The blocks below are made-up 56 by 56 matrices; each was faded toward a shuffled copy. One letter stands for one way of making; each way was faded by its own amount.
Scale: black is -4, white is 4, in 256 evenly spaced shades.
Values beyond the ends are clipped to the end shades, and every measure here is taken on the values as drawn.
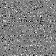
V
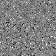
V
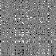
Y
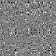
Y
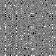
Y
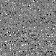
V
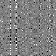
Y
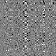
Y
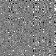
Y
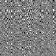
Y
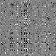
Y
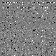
V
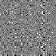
Y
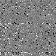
V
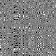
Y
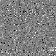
V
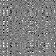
Y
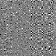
Y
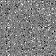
V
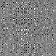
Y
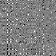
Y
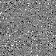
V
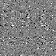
V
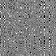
Y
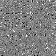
V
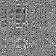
Y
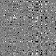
Y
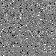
V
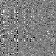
Y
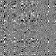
Y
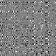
Y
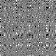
Y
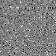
V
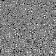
V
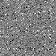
V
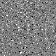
V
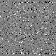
V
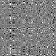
Y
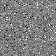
V
